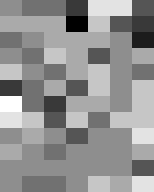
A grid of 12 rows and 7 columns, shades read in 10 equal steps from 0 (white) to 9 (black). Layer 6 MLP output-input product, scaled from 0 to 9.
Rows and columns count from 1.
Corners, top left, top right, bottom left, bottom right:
4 6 4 1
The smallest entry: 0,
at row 7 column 1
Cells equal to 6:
7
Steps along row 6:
down down up down up down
